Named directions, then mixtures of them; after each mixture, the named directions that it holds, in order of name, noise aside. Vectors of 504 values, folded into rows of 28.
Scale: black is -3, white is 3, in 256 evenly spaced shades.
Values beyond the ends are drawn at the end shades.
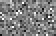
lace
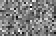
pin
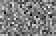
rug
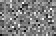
lace, rug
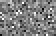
lace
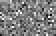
lace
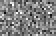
lace, rug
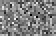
rug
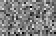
pin, rug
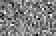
lace, rug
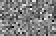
lace, pin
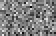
pin, rug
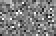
lace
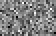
lace, pin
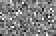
lace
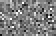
lace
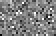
lace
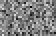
pin, rug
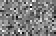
pin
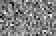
lace, rug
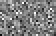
lace, pin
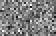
pin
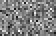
lace, pin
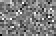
lace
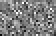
lace, pin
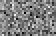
pin, rug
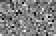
lace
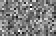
pin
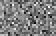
rug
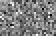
lace, rug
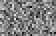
pin, rug
